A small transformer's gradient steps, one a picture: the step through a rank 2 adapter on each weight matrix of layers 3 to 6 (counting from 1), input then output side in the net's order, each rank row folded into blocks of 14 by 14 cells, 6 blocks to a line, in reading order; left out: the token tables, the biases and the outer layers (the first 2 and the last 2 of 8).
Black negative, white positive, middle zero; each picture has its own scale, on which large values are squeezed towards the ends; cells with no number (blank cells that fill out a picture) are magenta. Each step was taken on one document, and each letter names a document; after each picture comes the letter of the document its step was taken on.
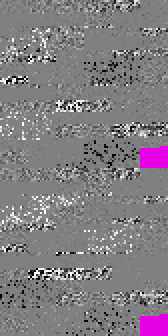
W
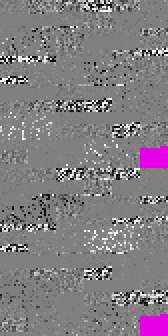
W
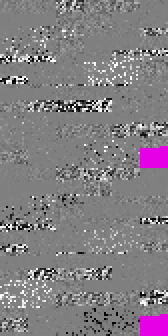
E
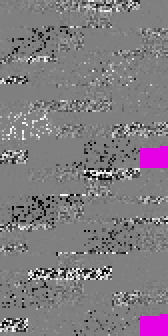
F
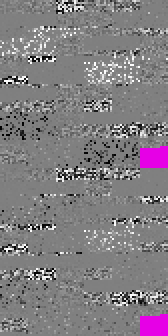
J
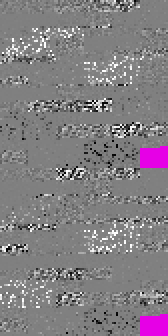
W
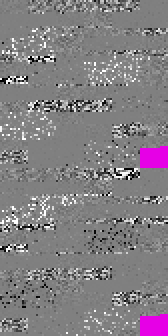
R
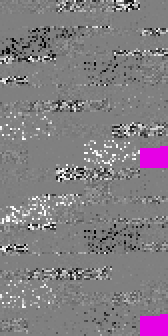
R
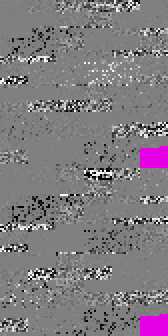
F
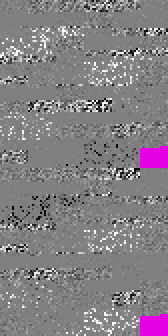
W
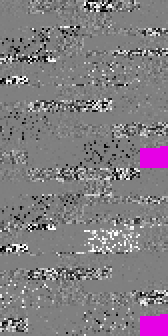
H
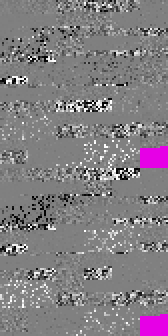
H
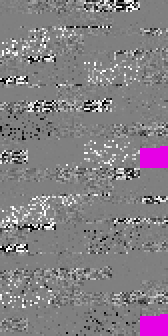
R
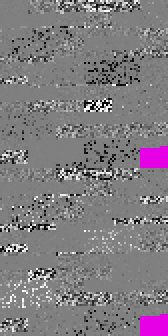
F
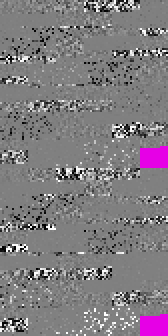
H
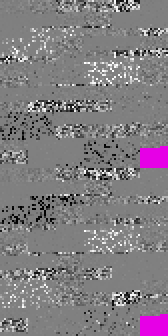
H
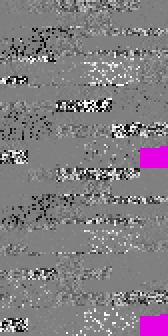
H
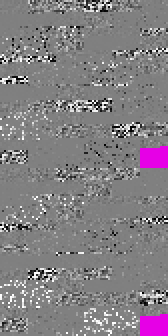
W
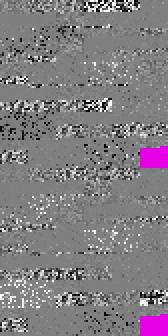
E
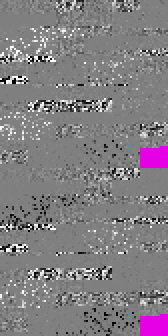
E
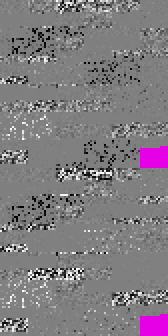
F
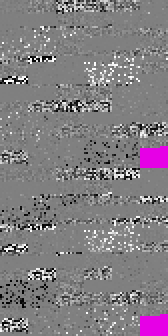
J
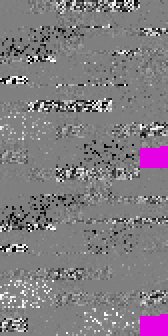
E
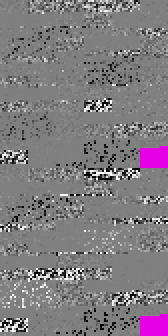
F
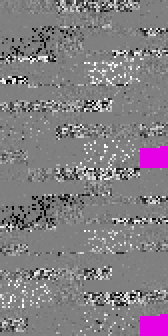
H
